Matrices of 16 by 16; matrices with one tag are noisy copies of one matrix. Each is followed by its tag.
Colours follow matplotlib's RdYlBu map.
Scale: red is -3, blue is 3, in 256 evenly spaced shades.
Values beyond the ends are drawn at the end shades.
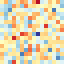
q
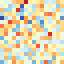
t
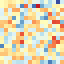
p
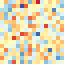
q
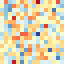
q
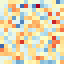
p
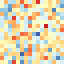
q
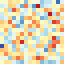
p
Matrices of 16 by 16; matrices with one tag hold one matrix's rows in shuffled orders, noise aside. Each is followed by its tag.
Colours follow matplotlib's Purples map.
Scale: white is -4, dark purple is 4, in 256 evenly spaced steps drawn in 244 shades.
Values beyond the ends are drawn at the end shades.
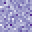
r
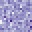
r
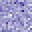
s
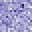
s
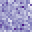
s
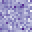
s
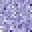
r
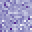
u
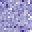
s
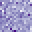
u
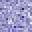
s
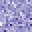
r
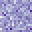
r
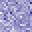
r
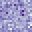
s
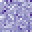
r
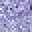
r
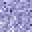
r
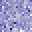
u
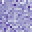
u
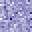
r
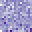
r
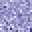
r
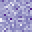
r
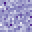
r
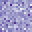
u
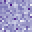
u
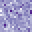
r
